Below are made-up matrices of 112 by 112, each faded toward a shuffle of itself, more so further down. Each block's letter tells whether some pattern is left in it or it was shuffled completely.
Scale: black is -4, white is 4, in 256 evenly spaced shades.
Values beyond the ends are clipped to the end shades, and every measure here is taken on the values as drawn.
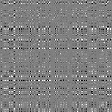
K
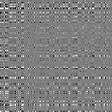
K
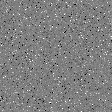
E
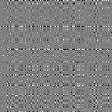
K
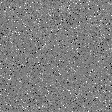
E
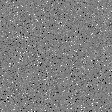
E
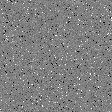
E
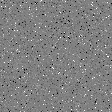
E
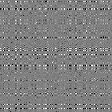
K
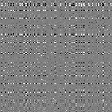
K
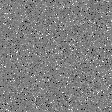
E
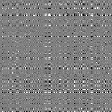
K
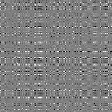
K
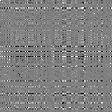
K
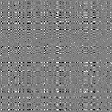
K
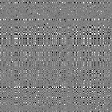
K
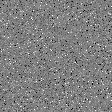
E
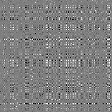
K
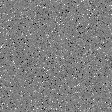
E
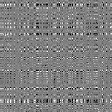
K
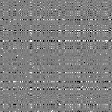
K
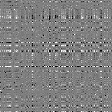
K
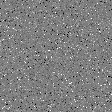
E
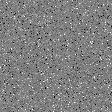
E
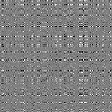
K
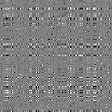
K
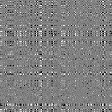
K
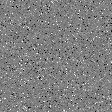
E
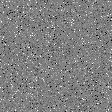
E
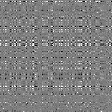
K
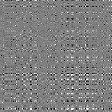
K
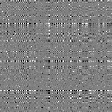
K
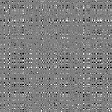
K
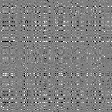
K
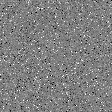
E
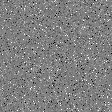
E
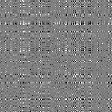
K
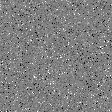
E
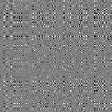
K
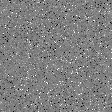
E
